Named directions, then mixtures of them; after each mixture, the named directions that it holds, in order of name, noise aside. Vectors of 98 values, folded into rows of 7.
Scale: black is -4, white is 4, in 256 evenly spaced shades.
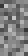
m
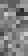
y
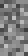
m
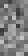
m, y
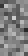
m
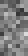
y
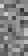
m, y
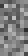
m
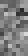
y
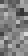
y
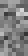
y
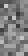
m, y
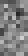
m, y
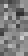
m, y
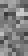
y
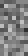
m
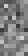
m, y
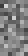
m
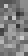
m, y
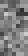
y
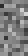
m, y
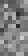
m, y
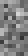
m, y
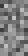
m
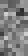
y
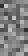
m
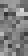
y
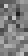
m, y
